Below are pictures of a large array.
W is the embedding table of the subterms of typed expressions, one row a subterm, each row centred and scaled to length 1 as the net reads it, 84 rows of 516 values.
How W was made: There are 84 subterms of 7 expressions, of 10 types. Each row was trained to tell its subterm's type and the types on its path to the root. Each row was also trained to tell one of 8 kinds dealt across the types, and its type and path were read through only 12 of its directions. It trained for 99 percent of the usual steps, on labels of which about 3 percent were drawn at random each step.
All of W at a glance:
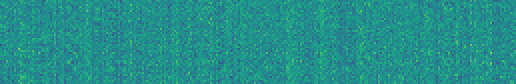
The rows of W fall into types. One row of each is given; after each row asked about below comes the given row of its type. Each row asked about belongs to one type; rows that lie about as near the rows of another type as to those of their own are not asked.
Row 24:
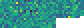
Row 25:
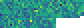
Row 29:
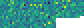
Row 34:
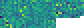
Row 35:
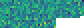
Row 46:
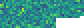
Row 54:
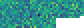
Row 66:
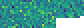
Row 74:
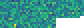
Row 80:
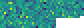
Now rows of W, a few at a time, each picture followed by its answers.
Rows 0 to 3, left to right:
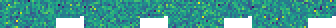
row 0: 35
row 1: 24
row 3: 29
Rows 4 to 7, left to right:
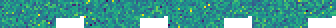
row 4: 46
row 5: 29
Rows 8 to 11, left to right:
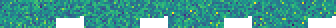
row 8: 34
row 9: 80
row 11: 29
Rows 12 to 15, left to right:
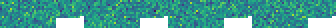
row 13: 80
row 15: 25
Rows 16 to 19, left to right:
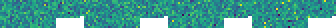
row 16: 35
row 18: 80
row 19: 29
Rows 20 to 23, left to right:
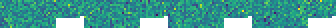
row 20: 25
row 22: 25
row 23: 24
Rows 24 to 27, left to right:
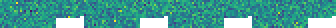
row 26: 25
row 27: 54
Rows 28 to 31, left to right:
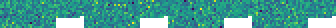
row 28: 46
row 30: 35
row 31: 35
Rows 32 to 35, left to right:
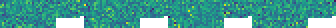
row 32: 46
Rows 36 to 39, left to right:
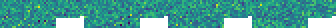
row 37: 66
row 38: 25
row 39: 80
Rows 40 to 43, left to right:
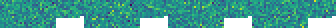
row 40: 46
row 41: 25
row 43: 34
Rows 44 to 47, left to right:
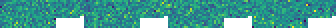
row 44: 24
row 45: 74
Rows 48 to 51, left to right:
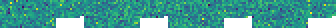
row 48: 66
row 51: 54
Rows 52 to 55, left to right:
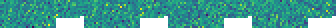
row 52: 29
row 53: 29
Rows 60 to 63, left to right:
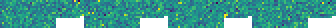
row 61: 24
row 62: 46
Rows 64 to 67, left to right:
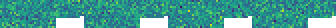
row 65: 25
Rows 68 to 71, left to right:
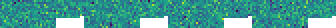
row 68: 80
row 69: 74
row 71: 74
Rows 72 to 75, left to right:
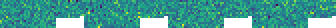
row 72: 46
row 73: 66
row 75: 34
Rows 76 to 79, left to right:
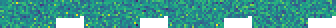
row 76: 35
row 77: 74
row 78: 46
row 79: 35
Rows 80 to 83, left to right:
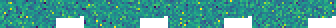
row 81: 80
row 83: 80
